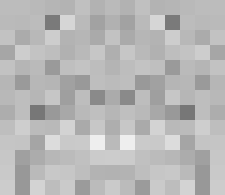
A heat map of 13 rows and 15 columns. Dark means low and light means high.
Overall the values sit about 70% of the way up the scale. Fine speckle covers the field. The left and right halves mirror each other. The top middle is the calmest part.
